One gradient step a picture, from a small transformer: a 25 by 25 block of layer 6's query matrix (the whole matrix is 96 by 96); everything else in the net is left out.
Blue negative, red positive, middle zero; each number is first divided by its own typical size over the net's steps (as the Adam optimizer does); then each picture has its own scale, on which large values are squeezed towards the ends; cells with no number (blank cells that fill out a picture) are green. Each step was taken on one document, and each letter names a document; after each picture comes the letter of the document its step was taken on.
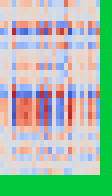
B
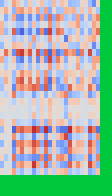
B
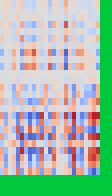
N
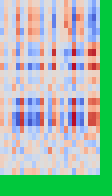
N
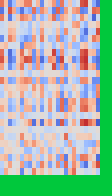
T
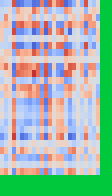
B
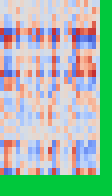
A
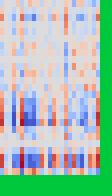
N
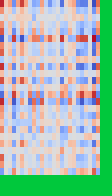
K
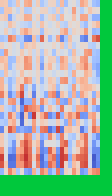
T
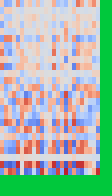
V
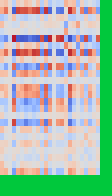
B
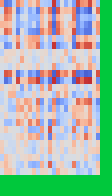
A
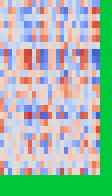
T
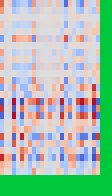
K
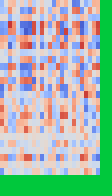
T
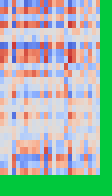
B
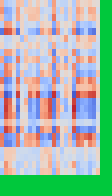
A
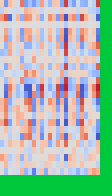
T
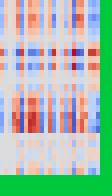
N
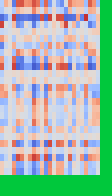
B
